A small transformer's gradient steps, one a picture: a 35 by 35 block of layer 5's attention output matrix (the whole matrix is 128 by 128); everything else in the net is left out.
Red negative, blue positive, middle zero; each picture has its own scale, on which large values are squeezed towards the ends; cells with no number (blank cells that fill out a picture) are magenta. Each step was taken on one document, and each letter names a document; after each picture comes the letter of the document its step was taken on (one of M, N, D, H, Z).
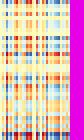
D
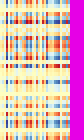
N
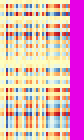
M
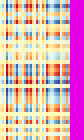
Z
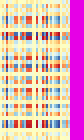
N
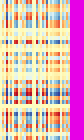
D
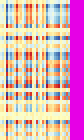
Z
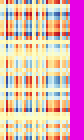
Z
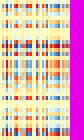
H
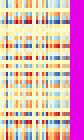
N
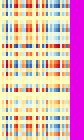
H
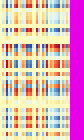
H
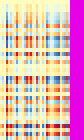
Z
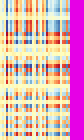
N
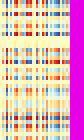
H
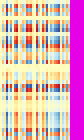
H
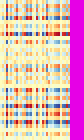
N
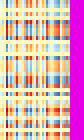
Z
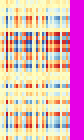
N
